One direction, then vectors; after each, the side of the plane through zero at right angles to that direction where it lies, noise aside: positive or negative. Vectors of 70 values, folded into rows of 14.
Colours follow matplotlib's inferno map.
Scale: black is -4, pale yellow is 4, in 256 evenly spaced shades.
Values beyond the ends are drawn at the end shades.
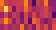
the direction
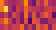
positive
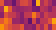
positive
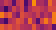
negative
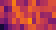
negative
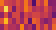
positive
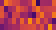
negative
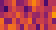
negative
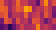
positive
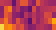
positive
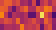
positive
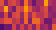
positive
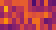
positive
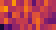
positive
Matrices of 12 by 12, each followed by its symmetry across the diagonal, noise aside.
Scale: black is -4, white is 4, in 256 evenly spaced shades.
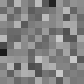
symmetric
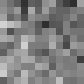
antisymmetric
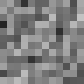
symmetric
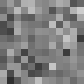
antisymmetric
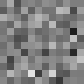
antisymmetric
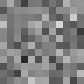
antisymmetric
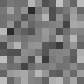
symmetric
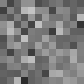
symmetric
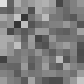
symmetric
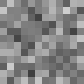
symmetric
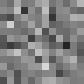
antisymmetric
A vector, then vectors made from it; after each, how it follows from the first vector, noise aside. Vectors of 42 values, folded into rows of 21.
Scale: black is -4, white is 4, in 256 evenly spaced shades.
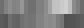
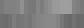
shrunk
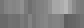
shrunk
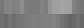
shrunk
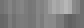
shrunk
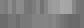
shrunk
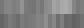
shrunk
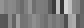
sign-scrambled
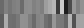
sign-scrambled
